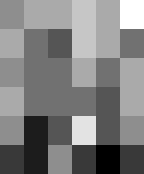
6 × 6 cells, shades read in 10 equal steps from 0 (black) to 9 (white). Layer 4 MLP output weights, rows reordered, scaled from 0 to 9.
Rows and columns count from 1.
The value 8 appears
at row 5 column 4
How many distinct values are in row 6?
4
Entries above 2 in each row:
6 6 6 6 5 1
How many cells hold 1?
2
